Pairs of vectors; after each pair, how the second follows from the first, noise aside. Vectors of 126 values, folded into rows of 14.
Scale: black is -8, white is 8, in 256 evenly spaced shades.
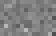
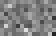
scaled up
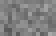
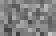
scaled up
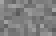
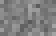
shuffled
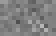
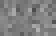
shuffled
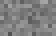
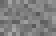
shuffled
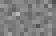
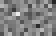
scaled up
